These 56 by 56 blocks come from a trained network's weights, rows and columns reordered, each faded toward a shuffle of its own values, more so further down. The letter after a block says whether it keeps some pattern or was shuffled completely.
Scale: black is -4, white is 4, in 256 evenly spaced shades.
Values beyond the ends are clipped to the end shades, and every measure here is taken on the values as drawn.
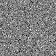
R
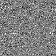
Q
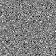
Q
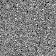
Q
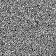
R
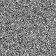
R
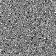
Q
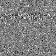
Q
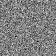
R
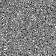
R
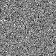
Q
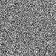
Q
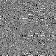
Q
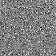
Q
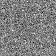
R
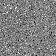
R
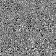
Q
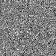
Q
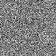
Q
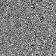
Q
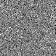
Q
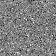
R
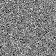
R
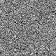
Q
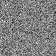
R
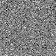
Q
